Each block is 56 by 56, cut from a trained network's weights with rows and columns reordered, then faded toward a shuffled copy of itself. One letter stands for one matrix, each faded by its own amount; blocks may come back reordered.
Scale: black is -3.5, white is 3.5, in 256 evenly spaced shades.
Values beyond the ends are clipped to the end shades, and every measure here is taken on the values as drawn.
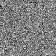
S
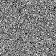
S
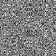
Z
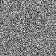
Z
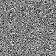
S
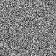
Z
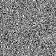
S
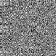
Z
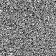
S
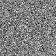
S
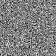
S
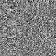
Z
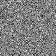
S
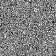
S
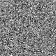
S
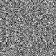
Z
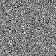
Z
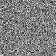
S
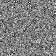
S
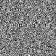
Z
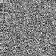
Z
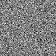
S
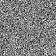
S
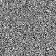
Z
